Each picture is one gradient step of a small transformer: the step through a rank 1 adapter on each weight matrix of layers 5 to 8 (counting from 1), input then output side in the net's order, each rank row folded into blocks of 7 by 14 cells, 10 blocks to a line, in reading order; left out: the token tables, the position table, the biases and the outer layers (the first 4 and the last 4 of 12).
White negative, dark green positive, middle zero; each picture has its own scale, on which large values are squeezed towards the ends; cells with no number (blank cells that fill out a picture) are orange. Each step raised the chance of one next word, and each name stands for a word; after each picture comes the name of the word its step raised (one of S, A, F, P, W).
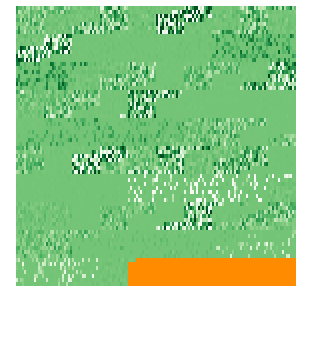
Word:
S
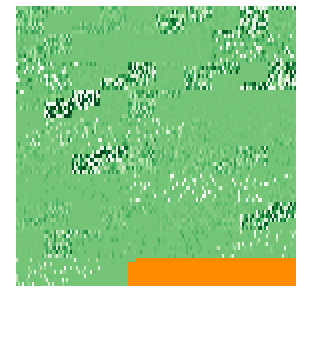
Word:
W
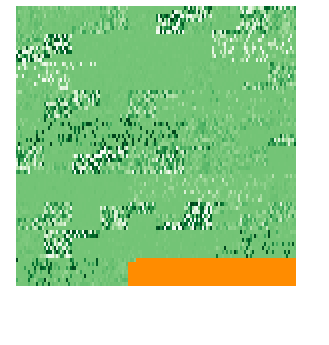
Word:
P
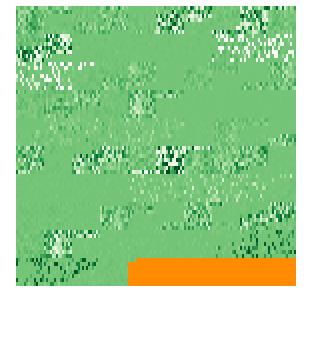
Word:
P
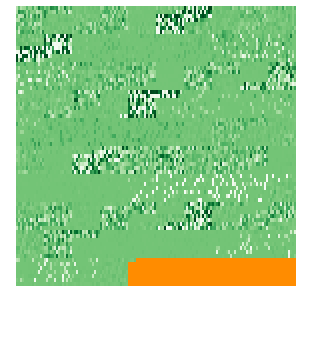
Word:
S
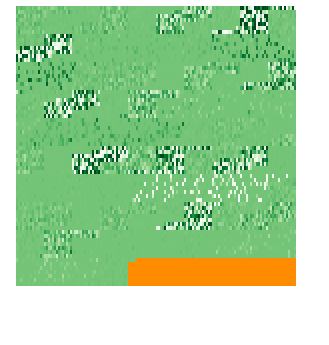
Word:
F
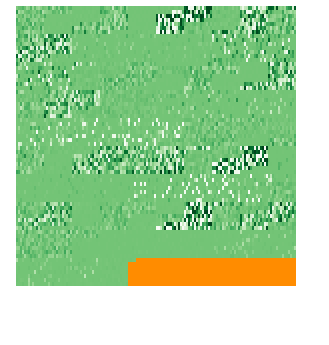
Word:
S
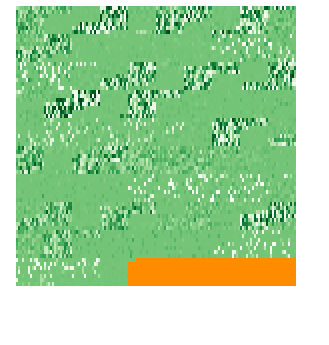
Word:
W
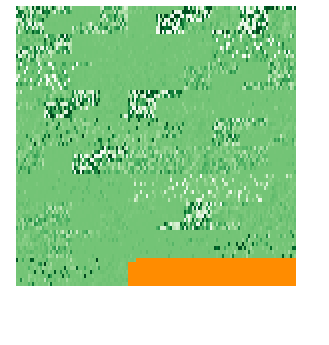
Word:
P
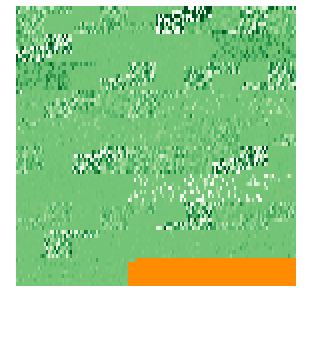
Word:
S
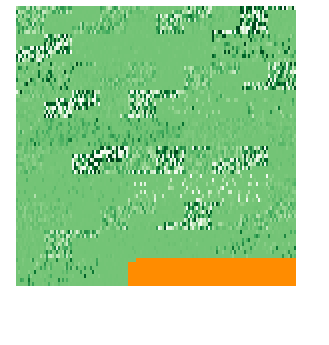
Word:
F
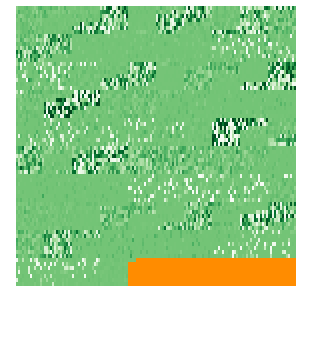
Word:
W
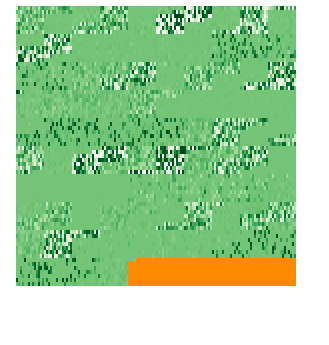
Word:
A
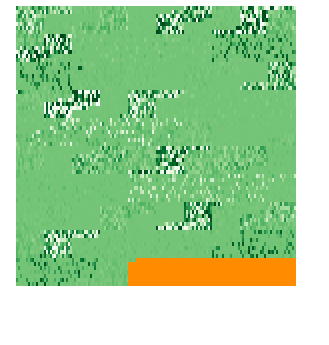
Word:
F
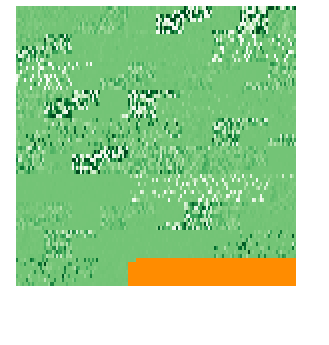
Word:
P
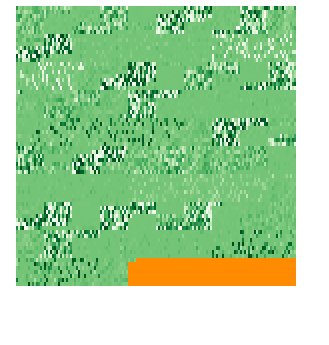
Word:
P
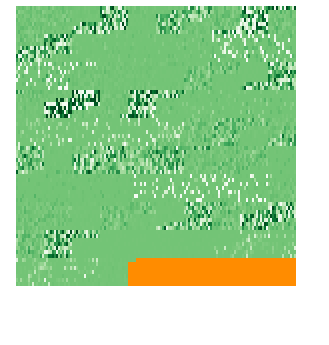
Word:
W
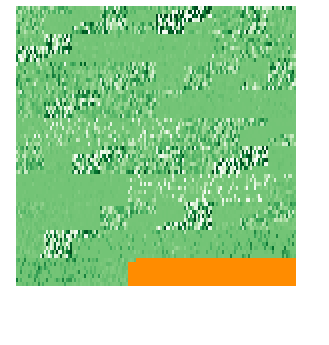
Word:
S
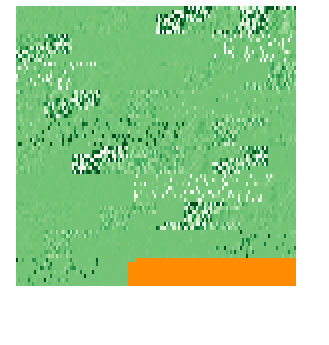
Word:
P
